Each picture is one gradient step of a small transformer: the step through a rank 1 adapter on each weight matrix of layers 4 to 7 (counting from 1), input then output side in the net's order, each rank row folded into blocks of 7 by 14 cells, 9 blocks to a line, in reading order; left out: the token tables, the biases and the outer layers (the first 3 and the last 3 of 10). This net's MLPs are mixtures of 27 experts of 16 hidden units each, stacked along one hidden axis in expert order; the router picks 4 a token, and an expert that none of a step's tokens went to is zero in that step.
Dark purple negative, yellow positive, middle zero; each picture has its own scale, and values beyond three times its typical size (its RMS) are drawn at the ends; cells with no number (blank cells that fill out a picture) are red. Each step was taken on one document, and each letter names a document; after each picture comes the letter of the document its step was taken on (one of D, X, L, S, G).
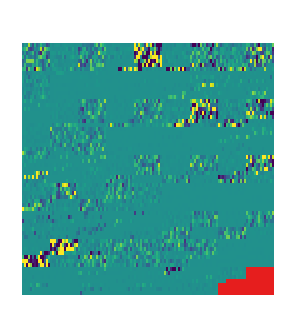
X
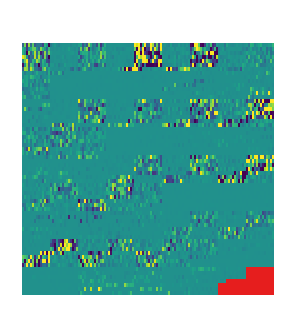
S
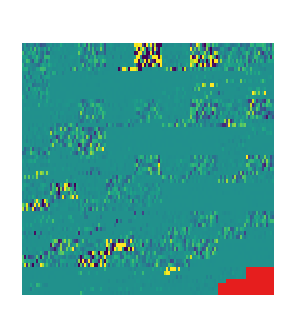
X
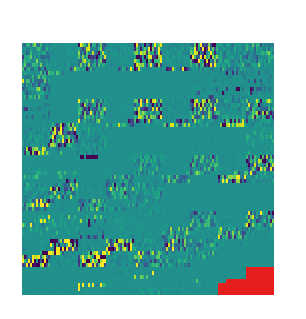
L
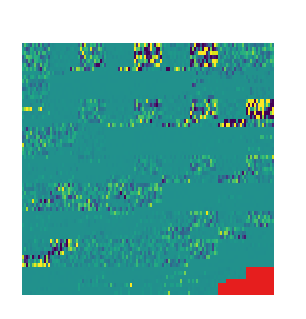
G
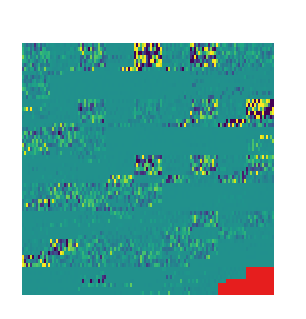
G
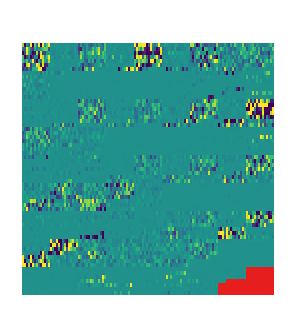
G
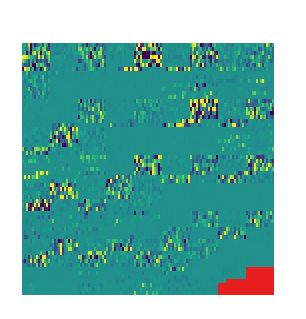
X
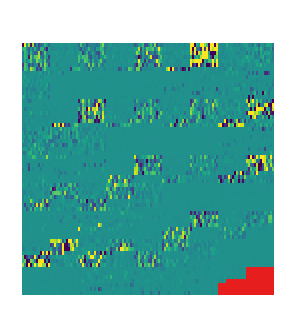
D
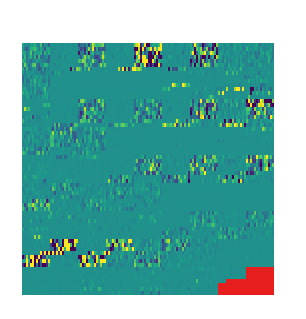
S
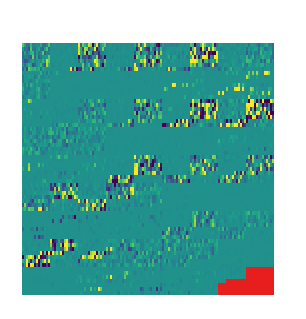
D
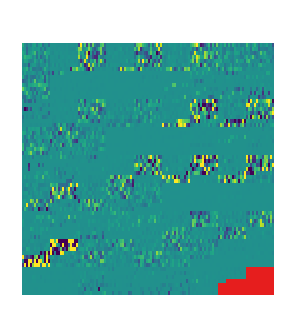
S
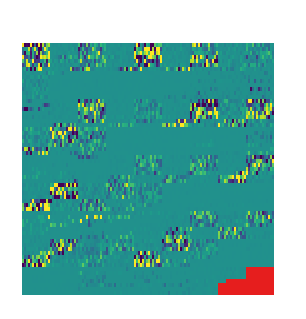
L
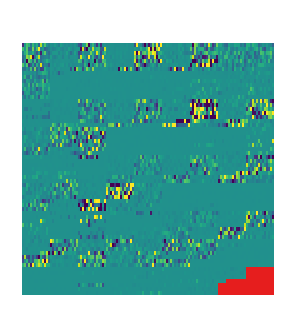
L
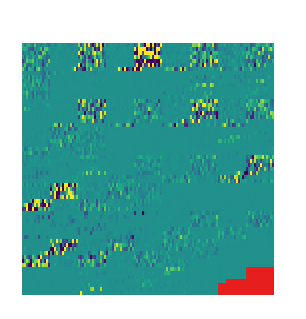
X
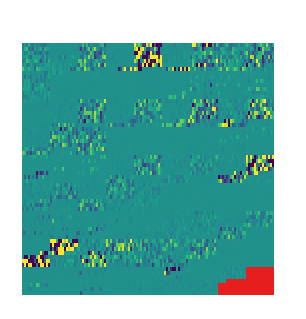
X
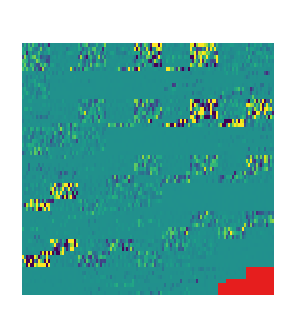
S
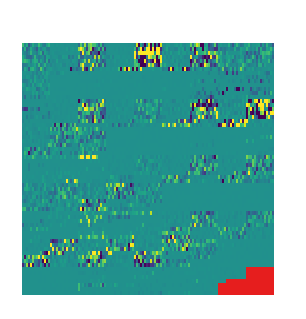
L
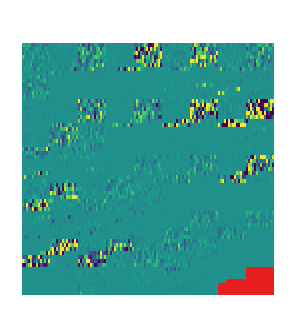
X
